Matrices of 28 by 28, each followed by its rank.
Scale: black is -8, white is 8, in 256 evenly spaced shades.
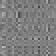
three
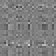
three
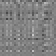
three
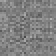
five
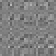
three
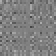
three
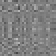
three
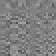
three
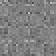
five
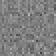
five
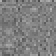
five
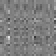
three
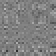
three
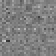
five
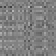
three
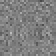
five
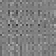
three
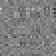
five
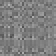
three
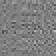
five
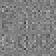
five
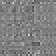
five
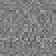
five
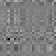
three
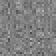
five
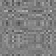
three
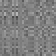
three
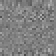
five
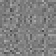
five
